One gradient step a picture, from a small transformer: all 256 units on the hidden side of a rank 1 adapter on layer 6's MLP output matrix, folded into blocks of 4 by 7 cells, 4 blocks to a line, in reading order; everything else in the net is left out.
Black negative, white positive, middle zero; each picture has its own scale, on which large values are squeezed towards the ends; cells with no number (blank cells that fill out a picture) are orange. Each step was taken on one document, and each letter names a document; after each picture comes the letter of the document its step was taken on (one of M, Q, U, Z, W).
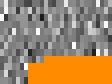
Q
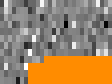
Q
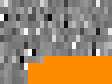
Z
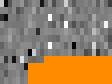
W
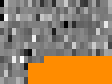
Z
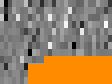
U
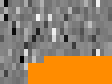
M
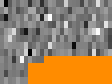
U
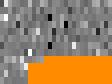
W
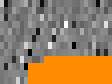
Q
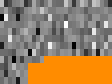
U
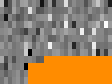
W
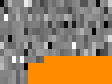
Q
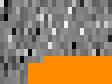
M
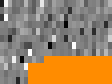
U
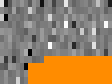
Z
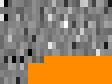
Z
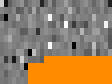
W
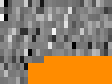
M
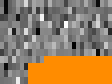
Q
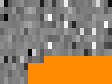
W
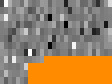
Z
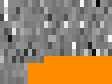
M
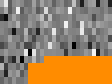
M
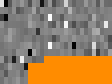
W
